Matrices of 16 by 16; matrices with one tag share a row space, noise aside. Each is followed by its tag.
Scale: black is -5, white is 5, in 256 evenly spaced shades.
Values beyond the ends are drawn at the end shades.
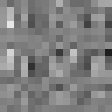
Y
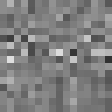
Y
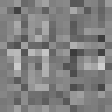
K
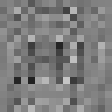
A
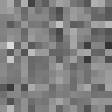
Y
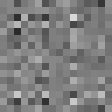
K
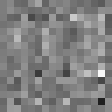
K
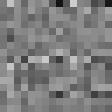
Y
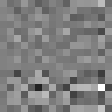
K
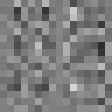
K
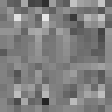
K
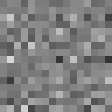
Y
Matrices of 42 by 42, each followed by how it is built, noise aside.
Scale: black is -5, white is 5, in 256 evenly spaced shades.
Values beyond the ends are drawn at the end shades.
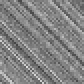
Toeplitz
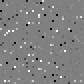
sparse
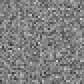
noise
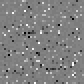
sparse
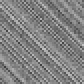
Toeplitz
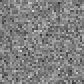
noise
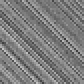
Toeplitz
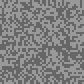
noise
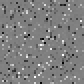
sparse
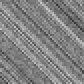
Toeplitz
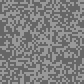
noise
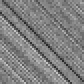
Toeplitz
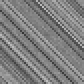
Toeplitz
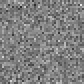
noise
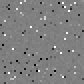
sparse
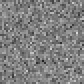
noise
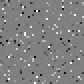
sparse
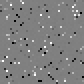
sparse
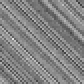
Toeplitz
